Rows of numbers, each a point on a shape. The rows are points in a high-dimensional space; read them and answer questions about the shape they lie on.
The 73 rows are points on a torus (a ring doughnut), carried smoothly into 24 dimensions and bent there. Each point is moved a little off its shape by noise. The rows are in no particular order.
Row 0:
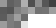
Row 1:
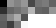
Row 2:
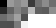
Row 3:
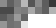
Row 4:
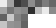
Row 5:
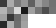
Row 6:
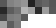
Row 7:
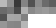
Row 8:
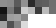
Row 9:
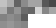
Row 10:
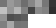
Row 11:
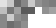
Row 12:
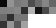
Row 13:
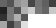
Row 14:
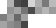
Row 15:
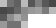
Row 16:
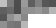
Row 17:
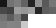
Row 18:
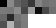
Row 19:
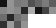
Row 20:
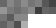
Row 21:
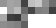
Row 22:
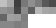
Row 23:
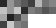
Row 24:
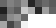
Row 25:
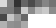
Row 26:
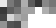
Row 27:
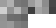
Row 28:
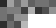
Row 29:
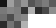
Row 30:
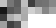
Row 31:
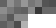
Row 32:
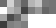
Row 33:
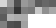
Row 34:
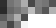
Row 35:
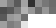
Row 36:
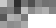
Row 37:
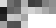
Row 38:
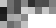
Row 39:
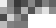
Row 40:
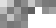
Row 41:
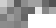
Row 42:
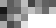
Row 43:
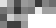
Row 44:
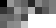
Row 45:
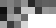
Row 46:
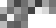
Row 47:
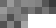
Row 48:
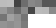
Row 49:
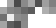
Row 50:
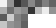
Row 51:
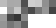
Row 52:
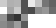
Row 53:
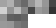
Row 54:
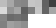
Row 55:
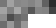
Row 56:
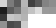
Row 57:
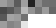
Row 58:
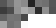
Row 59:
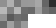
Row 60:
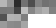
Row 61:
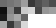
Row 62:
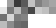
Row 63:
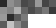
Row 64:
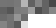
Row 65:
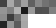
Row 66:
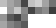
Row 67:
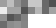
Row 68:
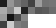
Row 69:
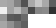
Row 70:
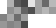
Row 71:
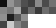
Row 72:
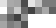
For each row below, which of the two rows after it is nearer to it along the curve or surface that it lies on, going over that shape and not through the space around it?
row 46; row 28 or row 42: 42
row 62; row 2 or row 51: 51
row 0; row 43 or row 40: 43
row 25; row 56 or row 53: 56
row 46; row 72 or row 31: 72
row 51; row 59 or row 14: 14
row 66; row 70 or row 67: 70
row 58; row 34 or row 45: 45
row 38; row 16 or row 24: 24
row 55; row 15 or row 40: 40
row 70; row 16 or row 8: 16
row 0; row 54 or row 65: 65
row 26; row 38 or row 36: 38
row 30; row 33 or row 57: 33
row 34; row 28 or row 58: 28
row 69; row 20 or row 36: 20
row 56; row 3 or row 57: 3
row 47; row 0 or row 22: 0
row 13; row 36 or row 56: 56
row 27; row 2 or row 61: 2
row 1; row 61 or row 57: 61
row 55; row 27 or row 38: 27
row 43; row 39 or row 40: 40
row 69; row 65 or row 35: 65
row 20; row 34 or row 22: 34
